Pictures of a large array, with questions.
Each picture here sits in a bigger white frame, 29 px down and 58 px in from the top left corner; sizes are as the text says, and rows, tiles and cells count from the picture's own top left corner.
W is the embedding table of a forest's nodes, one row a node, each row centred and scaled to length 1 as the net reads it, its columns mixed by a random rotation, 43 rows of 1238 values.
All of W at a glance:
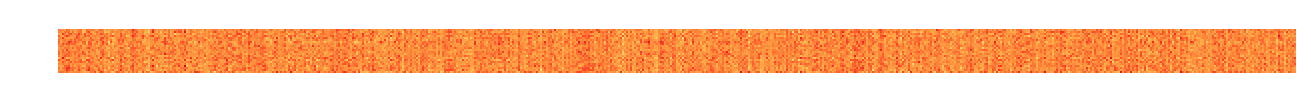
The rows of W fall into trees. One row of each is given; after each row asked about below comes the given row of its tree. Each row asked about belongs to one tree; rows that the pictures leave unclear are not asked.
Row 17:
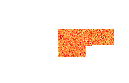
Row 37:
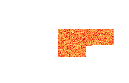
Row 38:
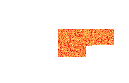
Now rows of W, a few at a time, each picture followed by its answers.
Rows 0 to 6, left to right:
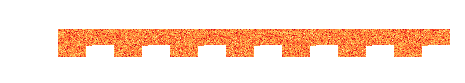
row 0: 37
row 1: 17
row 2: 37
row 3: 37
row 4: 38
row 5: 17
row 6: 37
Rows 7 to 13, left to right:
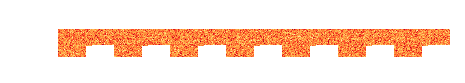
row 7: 37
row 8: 17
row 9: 17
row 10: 17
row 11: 38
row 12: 38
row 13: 38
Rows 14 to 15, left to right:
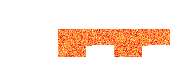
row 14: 17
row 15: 38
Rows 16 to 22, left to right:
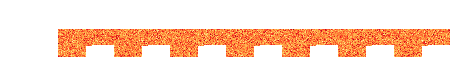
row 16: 37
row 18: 38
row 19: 37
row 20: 37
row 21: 17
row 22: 17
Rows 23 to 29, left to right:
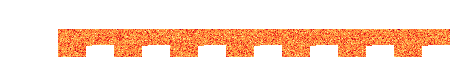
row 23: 38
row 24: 17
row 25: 38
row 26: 38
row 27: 37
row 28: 17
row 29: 17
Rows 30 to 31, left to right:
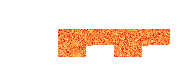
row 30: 37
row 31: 37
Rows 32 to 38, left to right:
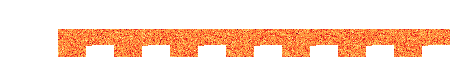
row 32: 17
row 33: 38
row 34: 17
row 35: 37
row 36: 37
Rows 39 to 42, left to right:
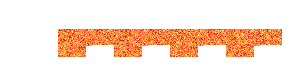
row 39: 37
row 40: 37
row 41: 37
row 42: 17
